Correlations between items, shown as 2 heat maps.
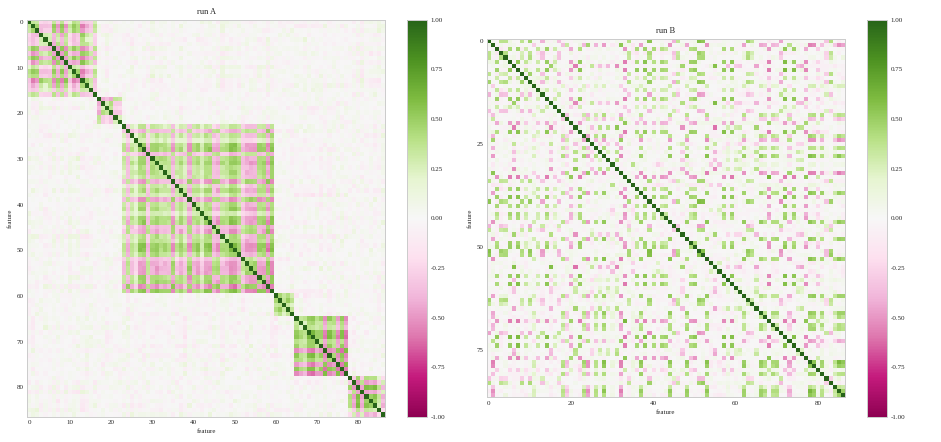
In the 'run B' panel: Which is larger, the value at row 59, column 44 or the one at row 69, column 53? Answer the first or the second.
the second
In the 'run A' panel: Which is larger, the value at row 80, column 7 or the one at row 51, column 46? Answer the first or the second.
the first
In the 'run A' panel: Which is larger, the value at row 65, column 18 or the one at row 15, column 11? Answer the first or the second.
the first
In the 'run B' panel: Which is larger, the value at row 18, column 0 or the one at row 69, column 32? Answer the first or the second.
the first
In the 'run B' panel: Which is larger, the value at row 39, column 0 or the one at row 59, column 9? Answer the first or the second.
the first
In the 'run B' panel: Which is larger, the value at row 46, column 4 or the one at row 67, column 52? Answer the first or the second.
the first
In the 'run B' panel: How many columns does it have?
87
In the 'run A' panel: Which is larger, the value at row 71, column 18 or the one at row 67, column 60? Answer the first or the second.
the first
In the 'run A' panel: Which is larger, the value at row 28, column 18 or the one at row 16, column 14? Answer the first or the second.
the first
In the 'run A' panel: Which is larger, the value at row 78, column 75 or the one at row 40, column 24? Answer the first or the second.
the first
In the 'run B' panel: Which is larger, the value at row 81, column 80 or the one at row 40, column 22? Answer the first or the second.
the second
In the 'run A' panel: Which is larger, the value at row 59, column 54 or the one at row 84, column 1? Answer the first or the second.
the second
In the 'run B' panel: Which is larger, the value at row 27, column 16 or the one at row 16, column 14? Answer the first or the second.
the second
